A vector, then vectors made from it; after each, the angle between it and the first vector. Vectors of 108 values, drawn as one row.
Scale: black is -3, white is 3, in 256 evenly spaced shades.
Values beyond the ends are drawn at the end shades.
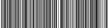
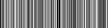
nearly opposite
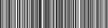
orthogonal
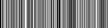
nearly opposite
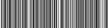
nearly parallel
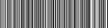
partly opposed
